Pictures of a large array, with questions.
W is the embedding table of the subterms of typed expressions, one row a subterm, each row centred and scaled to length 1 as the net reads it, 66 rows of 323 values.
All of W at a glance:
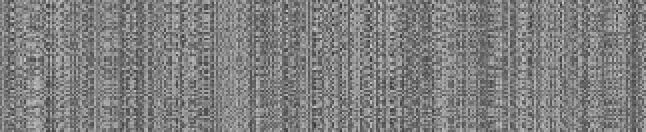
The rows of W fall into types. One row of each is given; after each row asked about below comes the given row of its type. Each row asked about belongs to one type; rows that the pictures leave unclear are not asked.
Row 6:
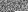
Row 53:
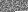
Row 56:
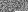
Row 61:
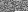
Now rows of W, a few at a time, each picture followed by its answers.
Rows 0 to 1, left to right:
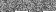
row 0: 61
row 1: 56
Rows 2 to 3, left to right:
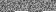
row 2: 6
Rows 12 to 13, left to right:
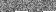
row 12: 61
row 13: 56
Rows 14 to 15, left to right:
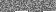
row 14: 53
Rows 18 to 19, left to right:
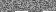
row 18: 53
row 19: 56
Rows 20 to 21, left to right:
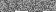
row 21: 6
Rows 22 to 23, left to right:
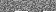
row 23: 61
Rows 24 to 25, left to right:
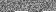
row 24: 6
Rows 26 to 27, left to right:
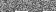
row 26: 61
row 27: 61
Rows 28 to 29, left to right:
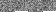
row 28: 56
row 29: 56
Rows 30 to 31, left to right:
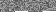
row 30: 56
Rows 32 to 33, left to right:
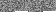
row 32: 56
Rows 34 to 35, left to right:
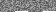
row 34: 53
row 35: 56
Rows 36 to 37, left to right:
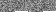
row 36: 56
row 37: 53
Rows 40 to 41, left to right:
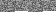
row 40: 61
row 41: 61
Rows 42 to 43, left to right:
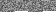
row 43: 61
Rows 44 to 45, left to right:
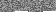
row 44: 56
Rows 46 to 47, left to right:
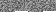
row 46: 56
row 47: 61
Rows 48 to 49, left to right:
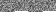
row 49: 6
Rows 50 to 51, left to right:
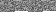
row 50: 61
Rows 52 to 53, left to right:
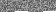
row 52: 6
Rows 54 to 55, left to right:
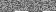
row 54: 56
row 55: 6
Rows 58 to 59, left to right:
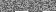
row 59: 6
